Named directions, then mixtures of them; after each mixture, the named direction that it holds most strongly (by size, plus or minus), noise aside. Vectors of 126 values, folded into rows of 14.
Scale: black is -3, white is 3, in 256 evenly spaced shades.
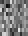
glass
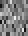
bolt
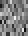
bolt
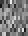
bolt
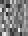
glass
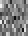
bolt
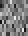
bolt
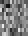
glass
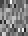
bolt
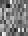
glass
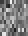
glass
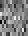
bolt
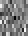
bolt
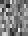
glass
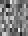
glass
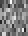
bolt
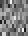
bolt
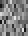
bolt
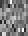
bolt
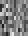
glass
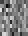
glass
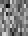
glass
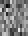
glass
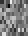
glass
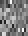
bolt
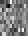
glass
